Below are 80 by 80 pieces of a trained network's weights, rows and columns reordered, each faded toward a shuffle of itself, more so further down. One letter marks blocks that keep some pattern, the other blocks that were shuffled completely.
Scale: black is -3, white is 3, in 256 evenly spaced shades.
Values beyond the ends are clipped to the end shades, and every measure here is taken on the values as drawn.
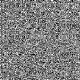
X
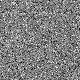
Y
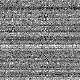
X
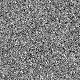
Y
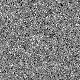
Y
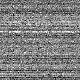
X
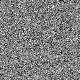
Y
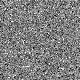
Y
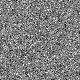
Y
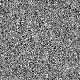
Y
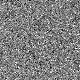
Y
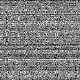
X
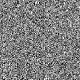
X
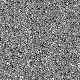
Y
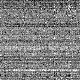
X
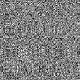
X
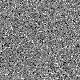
Y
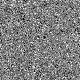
Y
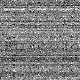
X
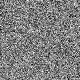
Y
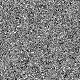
Y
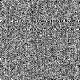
X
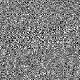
X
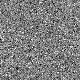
Y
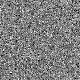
Y
